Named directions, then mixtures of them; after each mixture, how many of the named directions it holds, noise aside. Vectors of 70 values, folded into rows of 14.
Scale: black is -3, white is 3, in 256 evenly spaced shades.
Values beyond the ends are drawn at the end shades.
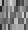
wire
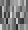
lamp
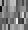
two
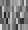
one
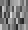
one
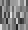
one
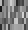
one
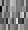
two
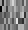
two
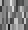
one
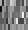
two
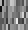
two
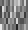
one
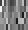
two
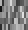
one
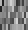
one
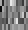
two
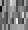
two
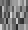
one
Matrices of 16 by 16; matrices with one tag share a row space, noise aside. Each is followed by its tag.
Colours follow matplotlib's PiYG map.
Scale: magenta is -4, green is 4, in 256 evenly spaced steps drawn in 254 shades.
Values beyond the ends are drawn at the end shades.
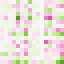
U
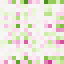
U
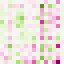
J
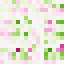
U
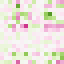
U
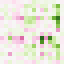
J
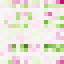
U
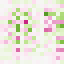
U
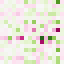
J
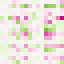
U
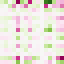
U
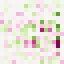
J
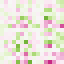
U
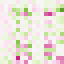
U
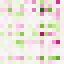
J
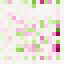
J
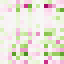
U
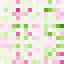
U
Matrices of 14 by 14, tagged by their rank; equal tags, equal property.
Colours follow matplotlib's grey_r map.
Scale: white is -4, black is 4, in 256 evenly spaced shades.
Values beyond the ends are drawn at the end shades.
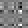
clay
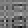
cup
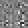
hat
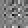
cup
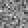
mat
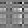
clay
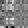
cup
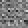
hat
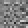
hat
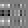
clay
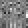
hat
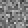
mat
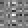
cup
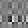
clay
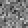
mat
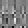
cup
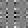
clay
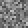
mat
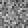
mat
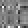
cup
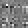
hat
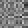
cup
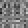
hat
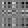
clay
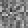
hat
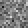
mat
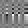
clay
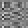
cup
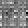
hat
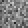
mat
